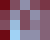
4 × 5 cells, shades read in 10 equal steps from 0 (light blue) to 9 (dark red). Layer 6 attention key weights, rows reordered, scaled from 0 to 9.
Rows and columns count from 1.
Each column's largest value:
9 6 6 6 7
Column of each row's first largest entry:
1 1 1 1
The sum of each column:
31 10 18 16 22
